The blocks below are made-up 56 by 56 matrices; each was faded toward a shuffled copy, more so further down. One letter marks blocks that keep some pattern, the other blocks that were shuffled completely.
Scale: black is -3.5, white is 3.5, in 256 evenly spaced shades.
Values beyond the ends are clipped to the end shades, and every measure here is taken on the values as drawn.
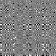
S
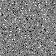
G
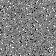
G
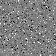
G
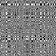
S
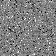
G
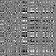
S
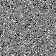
G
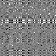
S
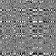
S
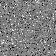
G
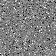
G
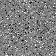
G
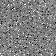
G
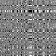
S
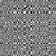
S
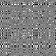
S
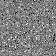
G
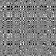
S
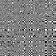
S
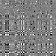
S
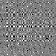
S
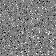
G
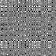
S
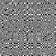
S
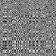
S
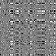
S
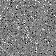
G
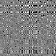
S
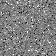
G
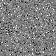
G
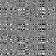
S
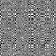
S
